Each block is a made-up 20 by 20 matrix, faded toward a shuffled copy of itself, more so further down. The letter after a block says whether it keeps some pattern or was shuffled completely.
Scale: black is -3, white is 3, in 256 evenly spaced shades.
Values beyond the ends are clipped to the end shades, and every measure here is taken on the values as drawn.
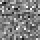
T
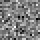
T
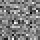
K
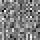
K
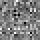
K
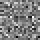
K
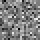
T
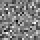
T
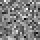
T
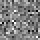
K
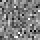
T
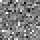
T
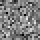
T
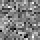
T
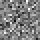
T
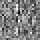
K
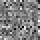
K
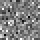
T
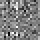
K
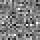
K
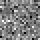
T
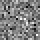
T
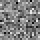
T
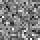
T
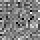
K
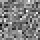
K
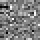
K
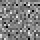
K
